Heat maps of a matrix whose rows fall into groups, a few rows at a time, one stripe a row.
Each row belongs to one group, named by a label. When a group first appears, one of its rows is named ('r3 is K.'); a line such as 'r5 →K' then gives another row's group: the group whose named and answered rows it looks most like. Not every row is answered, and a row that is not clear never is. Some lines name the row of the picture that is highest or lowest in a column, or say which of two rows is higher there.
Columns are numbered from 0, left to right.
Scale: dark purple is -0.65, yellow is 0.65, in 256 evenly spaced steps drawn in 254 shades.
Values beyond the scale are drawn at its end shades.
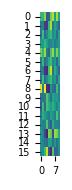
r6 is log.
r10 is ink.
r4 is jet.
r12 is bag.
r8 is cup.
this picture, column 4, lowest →8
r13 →log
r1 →log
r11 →jet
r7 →ink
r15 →bag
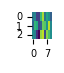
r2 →log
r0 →log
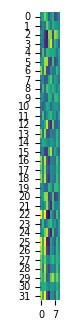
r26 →cup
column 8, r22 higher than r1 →Yes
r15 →log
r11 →ink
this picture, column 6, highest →29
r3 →log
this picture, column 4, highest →2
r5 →bag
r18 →cup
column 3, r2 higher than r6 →No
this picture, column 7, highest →2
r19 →log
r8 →ink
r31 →cup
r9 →log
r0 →bag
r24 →bag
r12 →bag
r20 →bag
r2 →log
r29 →jet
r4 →ink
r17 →cup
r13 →cup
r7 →log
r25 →cup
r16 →cup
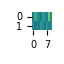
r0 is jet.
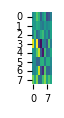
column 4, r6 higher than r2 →No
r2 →ink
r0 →bag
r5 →log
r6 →bag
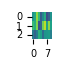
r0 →bag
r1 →jet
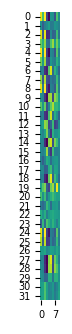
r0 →cup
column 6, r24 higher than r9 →Yes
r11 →log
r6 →log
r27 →log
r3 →jet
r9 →log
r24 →cup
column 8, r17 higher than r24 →No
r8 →cup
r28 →log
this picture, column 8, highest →19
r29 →log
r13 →bag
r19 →jet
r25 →cup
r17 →log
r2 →cup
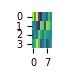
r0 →cup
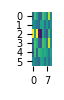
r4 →ink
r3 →jet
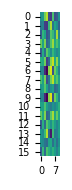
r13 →bag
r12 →ink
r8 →bag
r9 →log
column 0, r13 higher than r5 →No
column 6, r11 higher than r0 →Yes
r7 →jet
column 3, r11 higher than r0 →No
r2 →jet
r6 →log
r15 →ink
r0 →bag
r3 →jet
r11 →jet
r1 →log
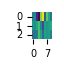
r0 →log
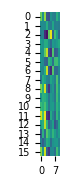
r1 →bag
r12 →bag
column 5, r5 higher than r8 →Yes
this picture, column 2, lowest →2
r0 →cup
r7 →jet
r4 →bag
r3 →bag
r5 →log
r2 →log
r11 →cup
